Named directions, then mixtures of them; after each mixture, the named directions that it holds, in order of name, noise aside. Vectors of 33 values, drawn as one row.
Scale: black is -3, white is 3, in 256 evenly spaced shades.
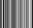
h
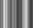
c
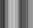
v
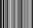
c, h, v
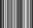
c, h, v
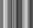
c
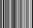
h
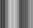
v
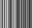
h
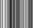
c, h, v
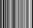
h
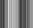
v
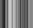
v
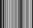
c, h, v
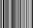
h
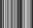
c, h, v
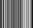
c, h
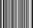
h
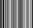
c, h, v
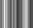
c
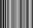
h, v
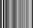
h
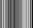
c, h, v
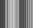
v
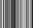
h, v
